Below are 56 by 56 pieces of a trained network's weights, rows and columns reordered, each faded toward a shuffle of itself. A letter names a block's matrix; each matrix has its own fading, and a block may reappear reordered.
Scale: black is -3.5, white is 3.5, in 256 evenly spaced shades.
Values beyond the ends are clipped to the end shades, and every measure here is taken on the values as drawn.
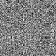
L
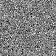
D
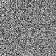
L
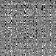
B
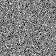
D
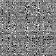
B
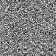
L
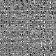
B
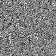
D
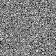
D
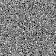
D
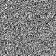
L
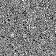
D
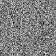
L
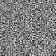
L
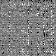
B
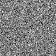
D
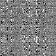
B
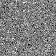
D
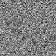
L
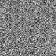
L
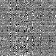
B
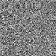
L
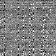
B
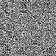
L
